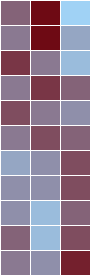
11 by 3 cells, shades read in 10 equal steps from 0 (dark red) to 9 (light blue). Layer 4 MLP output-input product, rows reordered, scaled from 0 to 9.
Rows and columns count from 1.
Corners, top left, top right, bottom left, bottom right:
4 9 5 1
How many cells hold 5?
6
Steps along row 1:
down up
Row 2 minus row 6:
0 -3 3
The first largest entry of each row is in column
3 3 3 1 3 1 1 1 2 2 2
